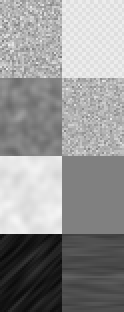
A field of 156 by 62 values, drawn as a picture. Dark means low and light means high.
It is made of 4 by 2 panels. Panel 1,1: high, fine-grained. Panel 1,2: very high, checkered, faint in contrast. Panel 2,1: middling, blotchy, faint in contrast. Panel 2,2: high, fine-grained. Panel 3,1: very high, blotchy, faint in contrast. Panel 3,2: middling, flat. Panel 4,1: very low, slanting up to the right, faint in contrast. Panel 4,2: low, streaked across, faint in contrast.
